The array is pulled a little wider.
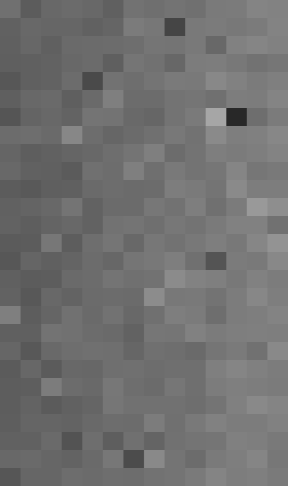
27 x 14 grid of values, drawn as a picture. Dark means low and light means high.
No row or column stands out. There is an overall slope up to the right. Fine speckle covers the field. There are no regular stripes.
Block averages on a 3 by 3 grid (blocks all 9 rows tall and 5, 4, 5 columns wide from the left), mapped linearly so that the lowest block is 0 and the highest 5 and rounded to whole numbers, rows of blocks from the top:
0 2 5 / 0 3 5 / 0 2 5
